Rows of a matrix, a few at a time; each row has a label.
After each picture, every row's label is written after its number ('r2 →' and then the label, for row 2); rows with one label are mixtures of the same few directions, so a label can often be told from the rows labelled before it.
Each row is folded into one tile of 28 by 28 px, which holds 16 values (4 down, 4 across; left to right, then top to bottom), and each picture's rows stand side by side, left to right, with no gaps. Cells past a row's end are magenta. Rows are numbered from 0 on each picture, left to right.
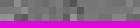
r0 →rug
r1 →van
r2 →van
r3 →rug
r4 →rug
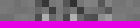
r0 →rug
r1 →van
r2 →van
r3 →rug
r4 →rug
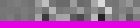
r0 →van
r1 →van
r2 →rug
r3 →van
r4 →van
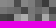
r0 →rug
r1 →van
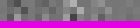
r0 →van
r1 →van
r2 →van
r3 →van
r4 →van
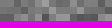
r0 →rug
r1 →van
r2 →rug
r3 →rug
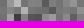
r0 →van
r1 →rug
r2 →van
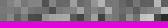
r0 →van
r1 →rug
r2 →rug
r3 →van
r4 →van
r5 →rug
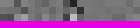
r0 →rug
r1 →van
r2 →van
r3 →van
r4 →rug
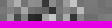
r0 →van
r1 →rug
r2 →van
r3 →rug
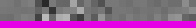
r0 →rug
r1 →van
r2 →rug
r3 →van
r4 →van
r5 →van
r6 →rug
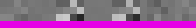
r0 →rug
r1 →rug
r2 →rug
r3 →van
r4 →rug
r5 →van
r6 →van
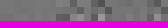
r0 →rug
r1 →van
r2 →rug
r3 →van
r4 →van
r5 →van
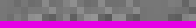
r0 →van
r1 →rug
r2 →van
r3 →rug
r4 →rug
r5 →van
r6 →rug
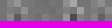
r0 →van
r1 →van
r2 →van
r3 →van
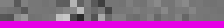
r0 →rug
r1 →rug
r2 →rug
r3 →van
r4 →rug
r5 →van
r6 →van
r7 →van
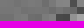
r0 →rug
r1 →rug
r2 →rug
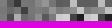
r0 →van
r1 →van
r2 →rug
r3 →rug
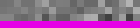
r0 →rug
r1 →van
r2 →rug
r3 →rug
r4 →van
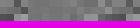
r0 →rug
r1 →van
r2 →van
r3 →rug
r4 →rug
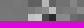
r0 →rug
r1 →rug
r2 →rug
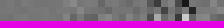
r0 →rug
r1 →van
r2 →van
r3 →rug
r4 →van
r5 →van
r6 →van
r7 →rug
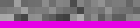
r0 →rug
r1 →rug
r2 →rug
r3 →van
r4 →rug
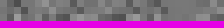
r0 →van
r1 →van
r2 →rug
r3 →rug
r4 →rug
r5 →van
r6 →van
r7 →rug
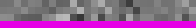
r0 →rug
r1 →rug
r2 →rug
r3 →van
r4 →van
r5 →rug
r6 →van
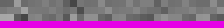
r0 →rug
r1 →rug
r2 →van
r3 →rug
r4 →rug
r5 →rug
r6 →rug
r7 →rug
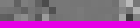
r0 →rug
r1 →van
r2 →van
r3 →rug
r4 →van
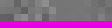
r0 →rug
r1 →van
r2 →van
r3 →van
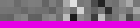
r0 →rug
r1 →rug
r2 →van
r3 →van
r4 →van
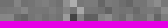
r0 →rug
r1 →van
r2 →van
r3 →rug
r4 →van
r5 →van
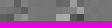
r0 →rug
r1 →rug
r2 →rug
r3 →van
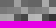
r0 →rug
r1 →rug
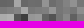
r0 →rug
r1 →rug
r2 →van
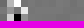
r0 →van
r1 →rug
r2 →rug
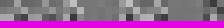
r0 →rug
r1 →rug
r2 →van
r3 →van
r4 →van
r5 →rug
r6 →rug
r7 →van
